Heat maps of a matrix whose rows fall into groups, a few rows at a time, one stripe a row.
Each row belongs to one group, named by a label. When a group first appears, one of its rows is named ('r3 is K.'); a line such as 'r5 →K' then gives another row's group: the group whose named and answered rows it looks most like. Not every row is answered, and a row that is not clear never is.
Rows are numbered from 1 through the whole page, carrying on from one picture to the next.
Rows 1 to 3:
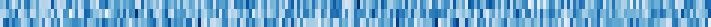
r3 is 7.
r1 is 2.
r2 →2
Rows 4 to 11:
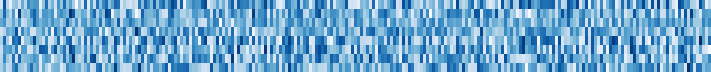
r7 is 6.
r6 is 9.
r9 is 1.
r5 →9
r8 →1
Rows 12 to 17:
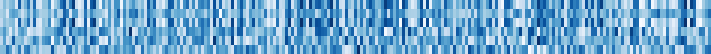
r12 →6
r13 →2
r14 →6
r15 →1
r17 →2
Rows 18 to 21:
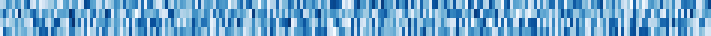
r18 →2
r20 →1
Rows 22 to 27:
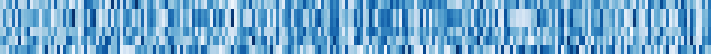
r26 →9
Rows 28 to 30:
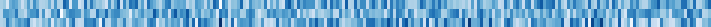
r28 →2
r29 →7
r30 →6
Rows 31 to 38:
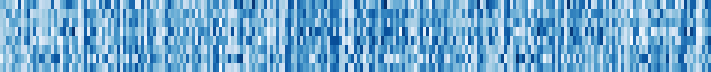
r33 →2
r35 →2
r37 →1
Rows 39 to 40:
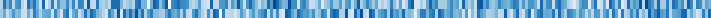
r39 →7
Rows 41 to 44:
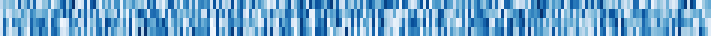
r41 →6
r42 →1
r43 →1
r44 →1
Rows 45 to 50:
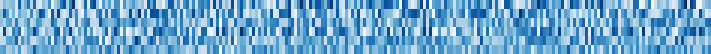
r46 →1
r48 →1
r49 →6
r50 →9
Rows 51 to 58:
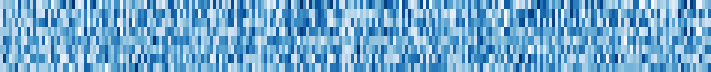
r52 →1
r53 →1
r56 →2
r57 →1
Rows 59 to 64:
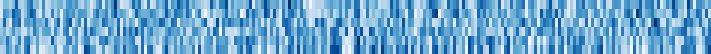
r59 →7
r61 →1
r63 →2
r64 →2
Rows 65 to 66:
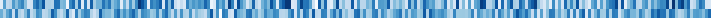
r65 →1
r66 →2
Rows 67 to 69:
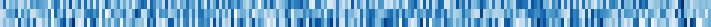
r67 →1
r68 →6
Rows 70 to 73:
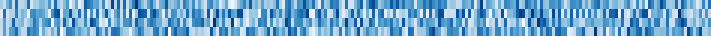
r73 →7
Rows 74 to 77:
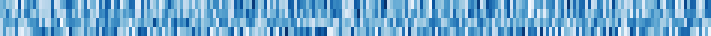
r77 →1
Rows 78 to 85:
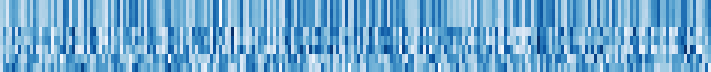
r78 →2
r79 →2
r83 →6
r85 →7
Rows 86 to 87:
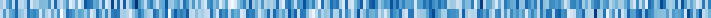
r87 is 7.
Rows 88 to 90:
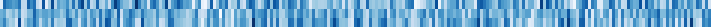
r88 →7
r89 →9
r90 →9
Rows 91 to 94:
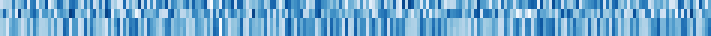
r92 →9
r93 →2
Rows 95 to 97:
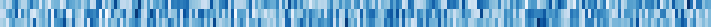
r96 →6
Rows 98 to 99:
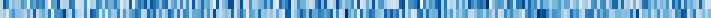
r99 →6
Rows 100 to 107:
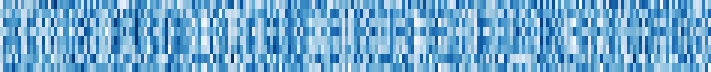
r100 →1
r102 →7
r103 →2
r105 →7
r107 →7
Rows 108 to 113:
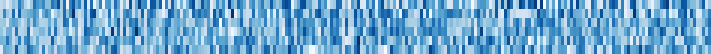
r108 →1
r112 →2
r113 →7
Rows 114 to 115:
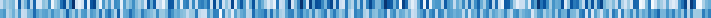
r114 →6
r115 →9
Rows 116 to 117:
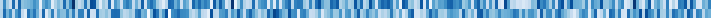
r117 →7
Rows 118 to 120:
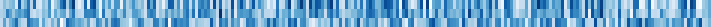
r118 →6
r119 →6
